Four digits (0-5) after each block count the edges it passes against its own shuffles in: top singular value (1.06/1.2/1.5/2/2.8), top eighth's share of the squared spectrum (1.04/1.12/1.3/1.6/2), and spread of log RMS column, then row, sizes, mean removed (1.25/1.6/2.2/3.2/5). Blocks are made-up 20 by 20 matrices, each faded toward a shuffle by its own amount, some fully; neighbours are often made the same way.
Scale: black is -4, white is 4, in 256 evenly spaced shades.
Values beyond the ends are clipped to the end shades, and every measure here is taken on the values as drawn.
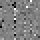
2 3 1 0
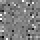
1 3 1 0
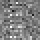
2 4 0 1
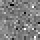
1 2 0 0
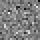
0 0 0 0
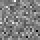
2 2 0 0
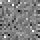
1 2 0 0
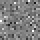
0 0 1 0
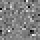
1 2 1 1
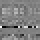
3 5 0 2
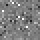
0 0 0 0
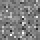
1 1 1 0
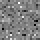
0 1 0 0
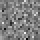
0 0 0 0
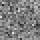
1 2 0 0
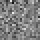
2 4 1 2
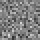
2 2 0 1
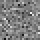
1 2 0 0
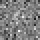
1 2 1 0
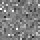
0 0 0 0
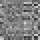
3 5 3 2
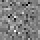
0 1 1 0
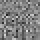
3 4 1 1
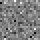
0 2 0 0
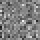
3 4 2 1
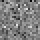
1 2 0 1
